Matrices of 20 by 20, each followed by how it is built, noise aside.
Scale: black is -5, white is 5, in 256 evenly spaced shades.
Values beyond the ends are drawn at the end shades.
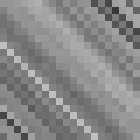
Toeplitz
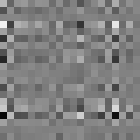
low rank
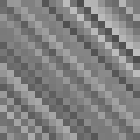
Toeplitz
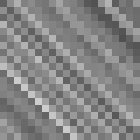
Toeplitz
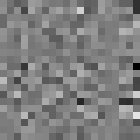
low rank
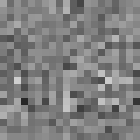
low rank
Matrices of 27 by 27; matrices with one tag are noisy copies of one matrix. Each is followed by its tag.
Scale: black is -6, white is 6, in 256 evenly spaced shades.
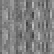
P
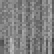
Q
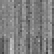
Q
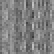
P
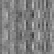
P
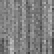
Q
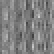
P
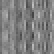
P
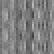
P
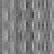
P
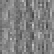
P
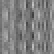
P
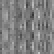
P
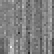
Q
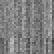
Q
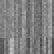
Q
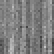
Q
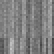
Q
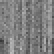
Q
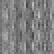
P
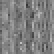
P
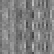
P
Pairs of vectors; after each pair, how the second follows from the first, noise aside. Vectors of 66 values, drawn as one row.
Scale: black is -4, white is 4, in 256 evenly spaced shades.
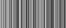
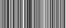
shuffled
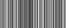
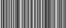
shuffled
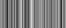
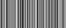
shuffled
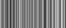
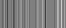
partly zeroed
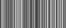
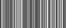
copied
